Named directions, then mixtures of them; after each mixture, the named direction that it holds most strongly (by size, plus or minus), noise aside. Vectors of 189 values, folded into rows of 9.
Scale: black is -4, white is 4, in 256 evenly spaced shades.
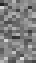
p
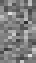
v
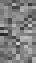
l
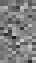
l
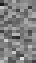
p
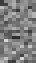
p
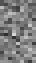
l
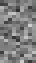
p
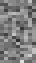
v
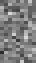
v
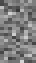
v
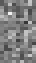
v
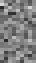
p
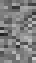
l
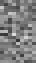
l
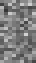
v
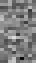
p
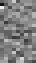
p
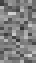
v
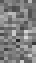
v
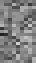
l
